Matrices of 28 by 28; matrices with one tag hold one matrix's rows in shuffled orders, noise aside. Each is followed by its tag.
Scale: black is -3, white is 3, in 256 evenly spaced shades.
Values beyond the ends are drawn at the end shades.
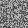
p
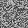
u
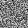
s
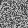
s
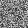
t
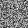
p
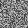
s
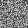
p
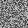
t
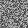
t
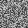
s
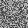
t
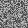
s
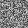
p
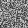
s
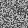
u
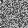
t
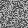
t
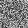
t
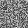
p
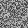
s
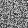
p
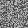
p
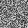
s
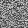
u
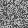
p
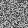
u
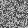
u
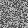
t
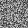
p
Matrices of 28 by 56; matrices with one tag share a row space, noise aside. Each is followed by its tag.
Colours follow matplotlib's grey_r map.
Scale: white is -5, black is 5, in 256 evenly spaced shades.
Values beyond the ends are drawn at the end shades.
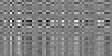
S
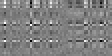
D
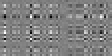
D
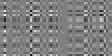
D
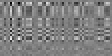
S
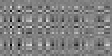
S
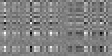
D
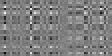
D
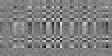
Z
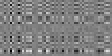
S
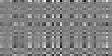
Z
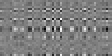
Z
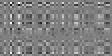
S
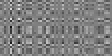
S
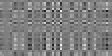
Z
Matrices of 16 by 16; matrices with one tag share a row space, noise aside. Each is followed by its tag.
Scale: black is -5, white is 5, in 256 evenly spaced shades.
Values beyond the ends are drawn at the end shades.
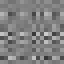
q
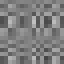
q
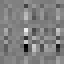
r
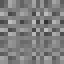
q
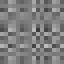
q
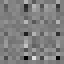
r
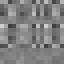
q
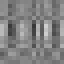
q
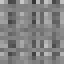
q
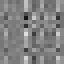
r
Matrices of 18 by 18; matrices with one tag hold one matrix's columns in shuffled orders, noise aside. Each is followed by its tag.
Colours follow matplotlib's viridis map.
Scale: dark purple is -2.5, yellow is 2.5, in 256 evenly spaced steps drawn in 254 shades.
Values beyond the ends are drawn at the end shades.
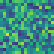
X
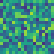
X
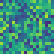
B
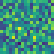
X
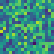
B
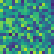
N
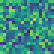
X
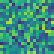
X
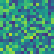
N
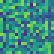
B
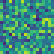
N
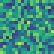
X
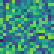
N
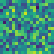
X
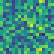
N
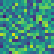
N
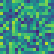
B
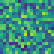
X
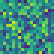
B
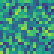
X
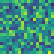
X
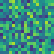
B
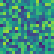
B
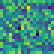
X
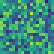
B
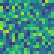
X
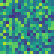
B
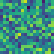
N
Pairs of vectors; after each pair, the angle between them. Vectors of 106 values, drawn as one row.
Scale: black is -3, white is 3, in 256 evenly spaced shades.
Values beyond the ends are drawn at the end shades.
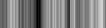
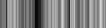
nearly parallel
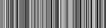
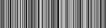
partly aligned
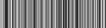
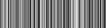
orthogonal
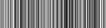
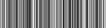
orthogonal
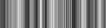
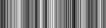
nearly parallel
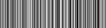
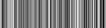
partly opposed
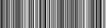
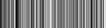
partly aligned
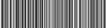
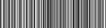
nearly opposite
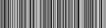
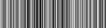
orthogonal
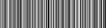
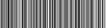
nearly opposite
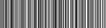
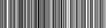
partly aligned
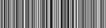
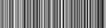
partly opposed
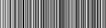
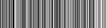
orthogonal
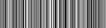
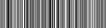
nearly opposite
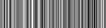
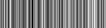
nearly opposite
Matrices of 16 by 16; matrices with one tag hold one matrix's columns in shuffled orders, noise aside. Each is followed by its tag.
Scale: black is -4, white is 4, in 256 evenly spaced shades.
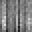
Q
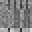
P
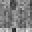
P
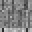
P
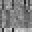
P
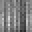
Q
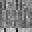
P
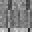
P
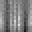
Q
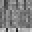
P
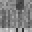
P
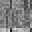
P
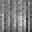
Q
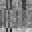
P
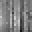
Q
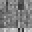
P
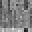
P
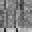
P
